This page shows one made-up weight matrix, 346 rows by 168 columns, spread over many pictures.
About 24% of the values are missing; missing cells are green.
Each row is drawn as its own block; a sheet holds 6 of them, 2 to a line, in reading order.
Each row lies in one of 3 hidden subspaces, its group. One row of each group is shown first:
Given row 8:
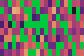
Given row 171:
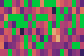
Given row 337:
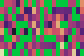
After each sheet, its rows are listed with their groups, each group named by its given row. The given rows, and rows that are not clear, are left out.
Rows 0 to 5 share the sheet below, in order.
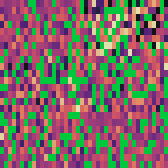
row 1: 337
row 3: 8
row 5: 8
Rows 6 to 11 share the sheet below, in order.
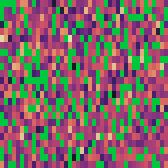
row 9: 337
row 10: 337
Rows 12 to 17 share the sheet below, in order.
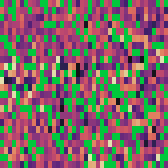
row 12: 337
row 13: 8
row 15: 337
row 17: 337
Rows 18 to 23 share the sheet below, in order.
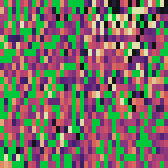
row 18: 8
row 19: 337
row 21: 8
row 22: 8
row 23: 8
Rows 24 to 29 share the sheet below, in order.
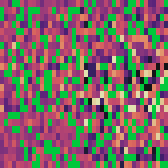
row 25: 8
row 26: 337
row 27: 8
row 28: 337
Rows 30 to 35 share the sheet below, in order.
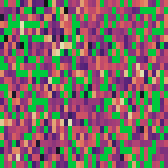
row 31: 337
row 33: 8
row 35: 8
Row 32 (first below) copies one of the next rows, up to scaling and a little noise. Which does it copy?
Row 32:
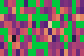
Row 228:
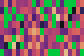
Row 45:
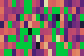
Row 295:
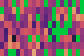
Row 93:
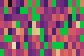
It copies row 295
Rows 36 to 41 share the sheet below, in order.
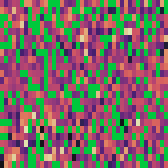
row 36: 337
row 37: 337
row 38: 8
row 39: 8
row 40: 171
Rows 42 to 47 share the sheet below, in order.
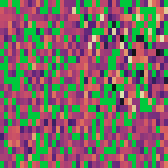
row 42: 8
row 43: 8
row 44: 337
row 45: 8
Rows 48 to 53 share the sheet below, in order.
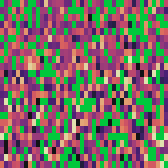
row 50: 337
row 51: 8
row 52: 8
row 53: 171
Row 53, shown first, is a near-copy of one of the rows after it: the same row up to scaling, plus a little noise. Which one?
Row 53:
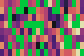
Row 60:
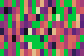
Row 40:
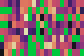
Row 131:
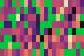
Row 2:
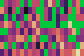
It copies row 2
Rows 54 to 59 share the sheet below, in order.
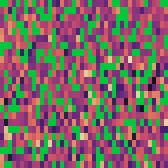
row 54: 337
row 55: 337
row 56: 337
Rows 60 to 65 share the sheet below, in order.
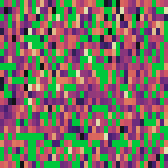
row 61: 171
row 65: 337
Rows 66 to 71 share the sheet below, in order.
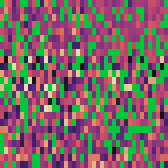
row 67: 8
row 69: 337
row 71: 337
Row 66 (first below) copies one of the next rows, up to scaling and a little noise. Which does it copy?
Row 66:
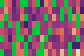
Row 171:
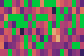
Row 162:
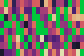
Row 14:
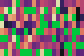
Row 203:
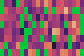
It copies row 162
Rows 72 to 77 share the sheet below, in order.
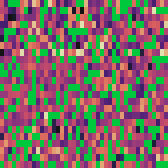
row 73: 171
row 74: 337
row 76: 8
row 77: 337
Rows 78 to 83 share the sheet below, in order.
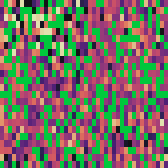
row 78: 337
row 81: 337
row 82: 337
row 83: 337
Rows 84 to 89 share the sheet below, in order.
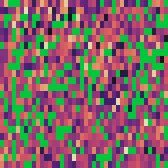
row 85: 337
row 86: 337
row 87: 337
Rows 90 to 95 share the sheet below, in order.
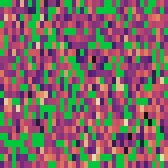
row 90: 337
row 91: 171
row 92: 337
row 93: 8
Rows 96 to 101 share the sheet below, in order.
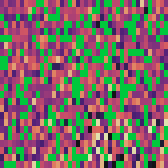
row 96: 337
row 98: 337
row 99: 337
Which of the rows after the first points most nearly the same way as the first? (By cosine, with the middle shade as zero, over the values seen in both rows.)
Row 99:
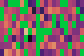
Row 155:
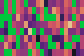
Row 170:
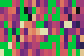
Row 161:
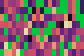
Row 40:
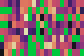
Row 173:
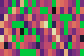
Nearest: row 161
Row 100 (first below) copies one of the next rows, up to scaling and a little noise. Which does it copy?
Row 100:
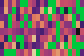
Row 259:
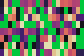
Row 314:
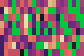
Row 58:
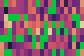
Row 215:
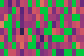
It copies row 259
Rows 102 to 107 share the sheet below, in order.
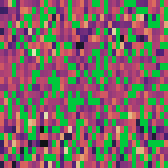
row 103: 8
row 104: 8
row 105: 8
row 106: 337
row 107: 8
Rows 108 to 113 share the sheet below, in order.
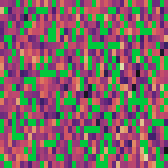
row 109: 337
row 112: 337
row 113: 337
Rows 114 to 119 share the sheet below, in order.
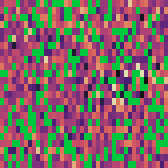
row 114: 8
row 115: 8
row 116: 8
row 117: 8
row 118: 8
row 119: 337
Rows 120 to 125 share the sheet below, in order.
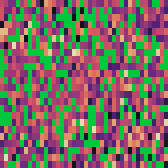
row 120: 8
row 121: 8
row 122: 8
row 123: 337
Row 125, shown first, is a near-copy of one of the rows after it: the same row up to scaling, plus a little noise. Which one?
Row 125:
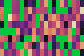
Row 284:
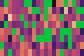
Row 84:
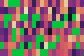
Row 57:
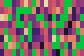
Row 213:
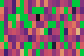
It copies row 284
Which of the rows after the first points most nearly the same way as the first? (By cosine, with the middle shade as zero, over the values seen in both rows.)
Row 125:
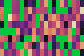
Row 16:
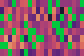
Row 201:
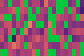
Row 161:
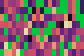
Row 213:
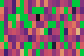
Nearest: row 213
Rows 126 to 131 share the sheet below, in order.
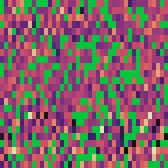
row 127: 8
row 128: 337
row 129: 8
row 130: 8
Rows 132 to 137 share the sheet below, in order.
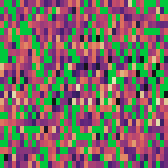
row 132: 337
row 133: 8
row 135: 337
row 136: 337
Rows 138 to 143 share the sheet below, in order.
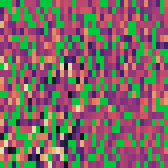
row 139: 337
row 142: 8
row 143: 337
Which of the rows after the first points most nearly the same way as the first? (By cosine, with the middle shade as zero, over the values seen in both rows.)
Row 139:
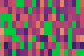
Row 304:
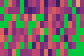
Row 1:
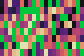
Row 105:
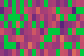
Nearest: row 304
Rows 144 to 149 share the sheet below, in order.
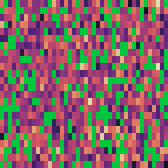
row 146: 8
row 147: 8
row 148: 8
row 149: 337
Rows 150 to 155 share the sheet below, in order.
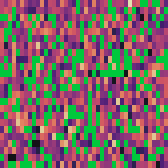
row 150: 337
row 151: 8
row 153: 337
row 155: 8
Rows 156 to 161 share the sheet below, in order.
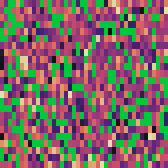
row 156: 337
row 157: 337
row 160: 8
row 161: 337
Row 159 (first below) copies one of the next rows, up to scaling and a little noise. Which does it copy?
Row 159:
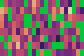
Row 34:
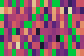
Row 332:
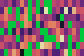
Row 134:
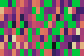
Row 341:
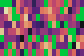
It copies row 34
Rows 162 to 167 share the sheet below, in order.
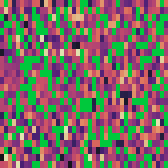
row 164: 8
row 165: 337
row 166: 337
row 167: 8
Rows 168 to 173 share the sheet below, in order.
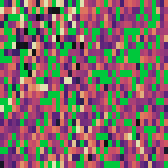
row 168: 337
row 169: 337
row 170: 337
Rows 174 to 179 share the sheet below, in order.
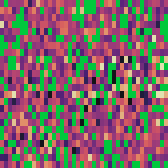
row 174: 8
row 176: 8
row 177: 8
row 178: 8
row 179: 8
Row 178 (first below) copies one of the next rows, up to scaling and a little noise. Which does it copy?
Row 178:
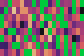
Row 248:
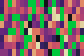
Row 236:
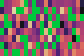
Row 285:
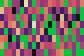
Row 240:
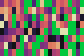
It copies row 236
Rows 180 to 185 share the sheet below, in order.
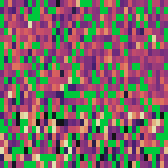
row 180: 337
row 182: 8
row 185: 337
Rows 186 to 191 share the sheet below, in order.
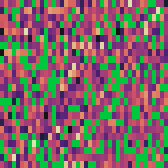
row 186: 337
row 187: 8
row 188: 8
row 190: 8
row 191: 337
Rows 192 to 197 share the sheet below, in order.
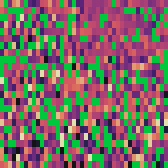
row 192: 337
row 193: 8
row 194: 8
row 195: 337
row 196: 8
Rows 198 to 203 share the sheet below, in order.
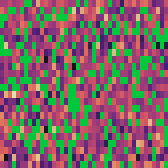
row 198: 8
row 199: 337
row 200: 8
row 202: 337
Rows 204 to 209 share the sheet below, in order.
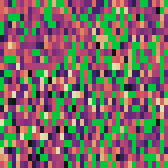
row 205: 337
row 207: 337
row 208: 8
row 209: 337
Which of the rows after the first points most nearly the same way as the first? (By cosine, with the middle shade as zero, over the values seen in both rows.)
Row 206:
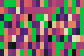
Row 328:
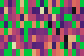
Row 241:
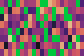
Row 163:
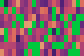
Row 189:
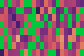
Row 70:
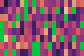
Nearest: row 163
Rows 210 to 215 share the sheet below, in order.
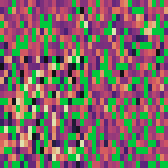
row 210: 8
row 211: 8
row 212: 337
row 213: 171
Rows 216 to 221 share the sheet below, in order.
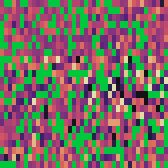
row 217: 337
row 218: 337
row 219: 8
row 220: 8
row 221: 337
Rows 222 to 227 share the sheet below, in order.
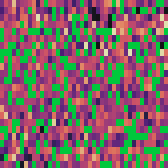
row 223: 171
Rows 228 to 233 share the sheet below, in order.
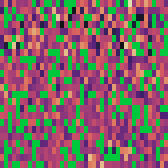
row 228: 8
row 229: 8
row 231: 8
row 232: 337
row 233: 337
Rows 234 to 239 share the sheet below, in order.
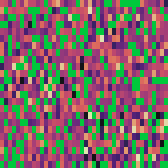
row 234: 337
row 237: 337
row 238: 337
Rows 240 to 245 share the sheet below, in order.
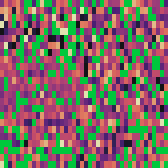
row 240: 8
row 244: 337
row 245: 337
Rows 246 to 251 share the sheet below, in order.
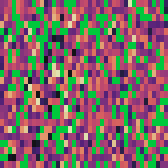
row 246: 8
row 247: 8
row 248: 8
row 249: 337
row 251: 8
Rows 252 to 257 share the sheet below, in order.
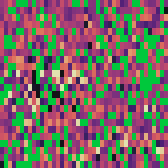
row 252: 337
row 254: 8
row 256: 337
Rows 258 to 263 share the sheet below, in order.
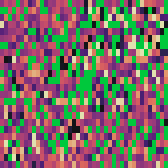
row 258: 8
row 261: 337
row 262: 8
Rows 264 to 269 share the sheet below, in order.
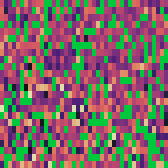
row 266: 337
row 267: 337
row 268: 337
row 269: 8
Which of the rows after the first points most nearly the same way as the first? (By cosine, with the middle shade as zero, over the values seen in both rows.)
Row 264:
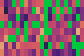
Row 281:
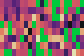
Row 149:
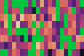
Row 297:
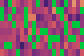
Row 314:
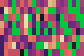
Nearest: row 297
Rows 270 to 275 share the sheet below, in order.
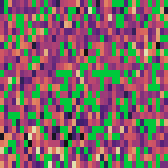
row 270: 337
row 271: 171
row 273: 337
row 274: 8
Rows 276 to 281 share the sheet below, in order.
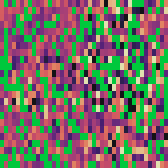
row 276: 337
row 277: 337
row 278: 337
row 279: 8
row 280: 8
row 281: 8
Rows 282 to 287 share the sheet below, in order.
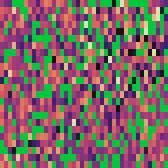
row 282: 337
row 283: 8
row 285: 8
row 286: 8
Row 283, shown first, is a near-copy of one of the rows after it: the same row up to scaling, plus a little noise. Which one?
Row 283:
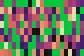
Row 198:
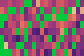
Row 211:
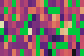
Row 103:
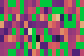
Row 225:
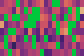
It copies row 198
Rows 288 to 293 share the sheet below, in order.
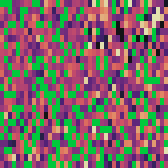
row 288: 8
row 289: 8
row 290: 337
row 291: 8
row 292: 8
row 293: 337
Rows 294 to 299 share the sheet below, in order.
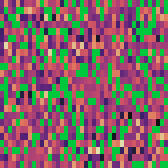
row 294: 337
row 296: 337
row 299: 8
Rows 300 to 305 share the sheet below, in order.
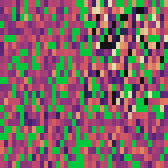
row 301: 337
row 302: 8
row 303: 337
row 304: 337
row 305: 8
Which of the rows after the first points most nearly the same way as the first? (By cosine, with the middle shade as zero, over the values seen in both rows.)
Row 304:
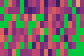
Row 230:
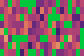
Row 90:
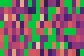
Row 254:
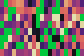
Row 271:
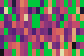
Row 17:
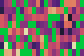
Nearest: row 90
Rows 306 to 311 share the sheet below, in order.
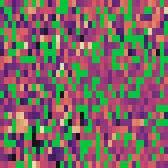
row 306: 337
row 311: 337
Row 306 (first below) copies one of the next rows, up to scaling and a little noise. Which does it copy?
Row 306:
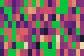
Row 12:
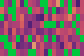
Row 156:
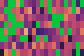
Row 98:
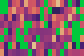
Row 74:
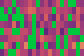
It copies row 74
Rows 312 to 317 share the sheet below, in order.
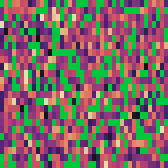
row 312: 8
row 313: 337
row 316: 8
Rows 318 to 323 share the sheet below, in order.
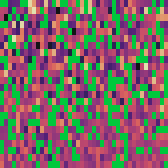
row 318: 337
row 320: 337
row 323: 8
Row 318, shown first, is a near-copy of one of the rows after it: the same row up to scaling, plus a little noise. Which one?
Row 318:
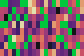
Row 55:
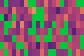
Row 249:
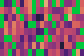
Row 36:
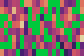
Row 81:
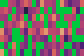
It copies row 55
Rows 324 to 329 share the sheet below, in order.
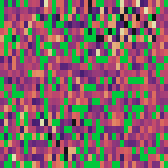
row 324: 8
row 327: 337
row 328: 171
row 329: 337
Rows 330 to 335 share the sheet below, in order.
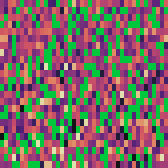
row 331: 337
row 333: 8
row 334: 8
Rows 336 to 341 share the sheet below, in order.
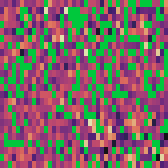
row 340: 337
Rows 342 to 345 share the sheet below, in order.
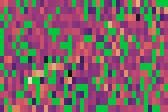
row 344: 337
